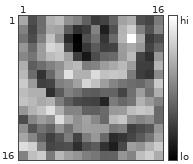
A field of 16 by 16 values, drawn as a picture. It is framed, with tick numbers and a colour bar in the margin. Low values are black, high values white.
Ninth with the lowest average: top middle. Rings: centred on the top middle. Average level on the scale: 50%. Slope: none.
